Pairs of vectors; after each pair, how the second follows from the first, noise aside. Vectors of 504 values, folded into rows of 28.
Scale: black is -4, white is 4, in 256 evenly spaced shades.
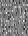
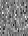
shuffled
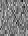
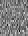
shuffled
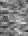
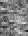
copied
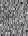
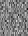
shuffled
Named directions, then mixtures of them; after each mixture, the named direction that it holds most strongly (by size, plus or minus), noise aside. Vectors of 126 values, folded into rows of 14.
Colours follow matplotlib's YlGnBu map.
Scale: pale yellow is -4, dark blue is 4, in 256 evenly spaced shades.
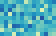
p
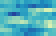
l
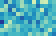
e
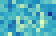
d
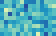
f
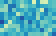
e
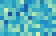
f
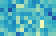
d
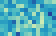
d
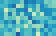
f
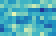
l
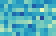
p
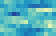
l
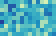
e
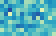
p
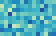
p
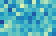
e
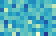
f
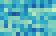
l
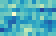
l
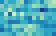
p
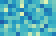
e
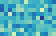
p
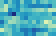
l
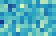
e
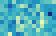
d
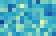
d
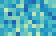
f
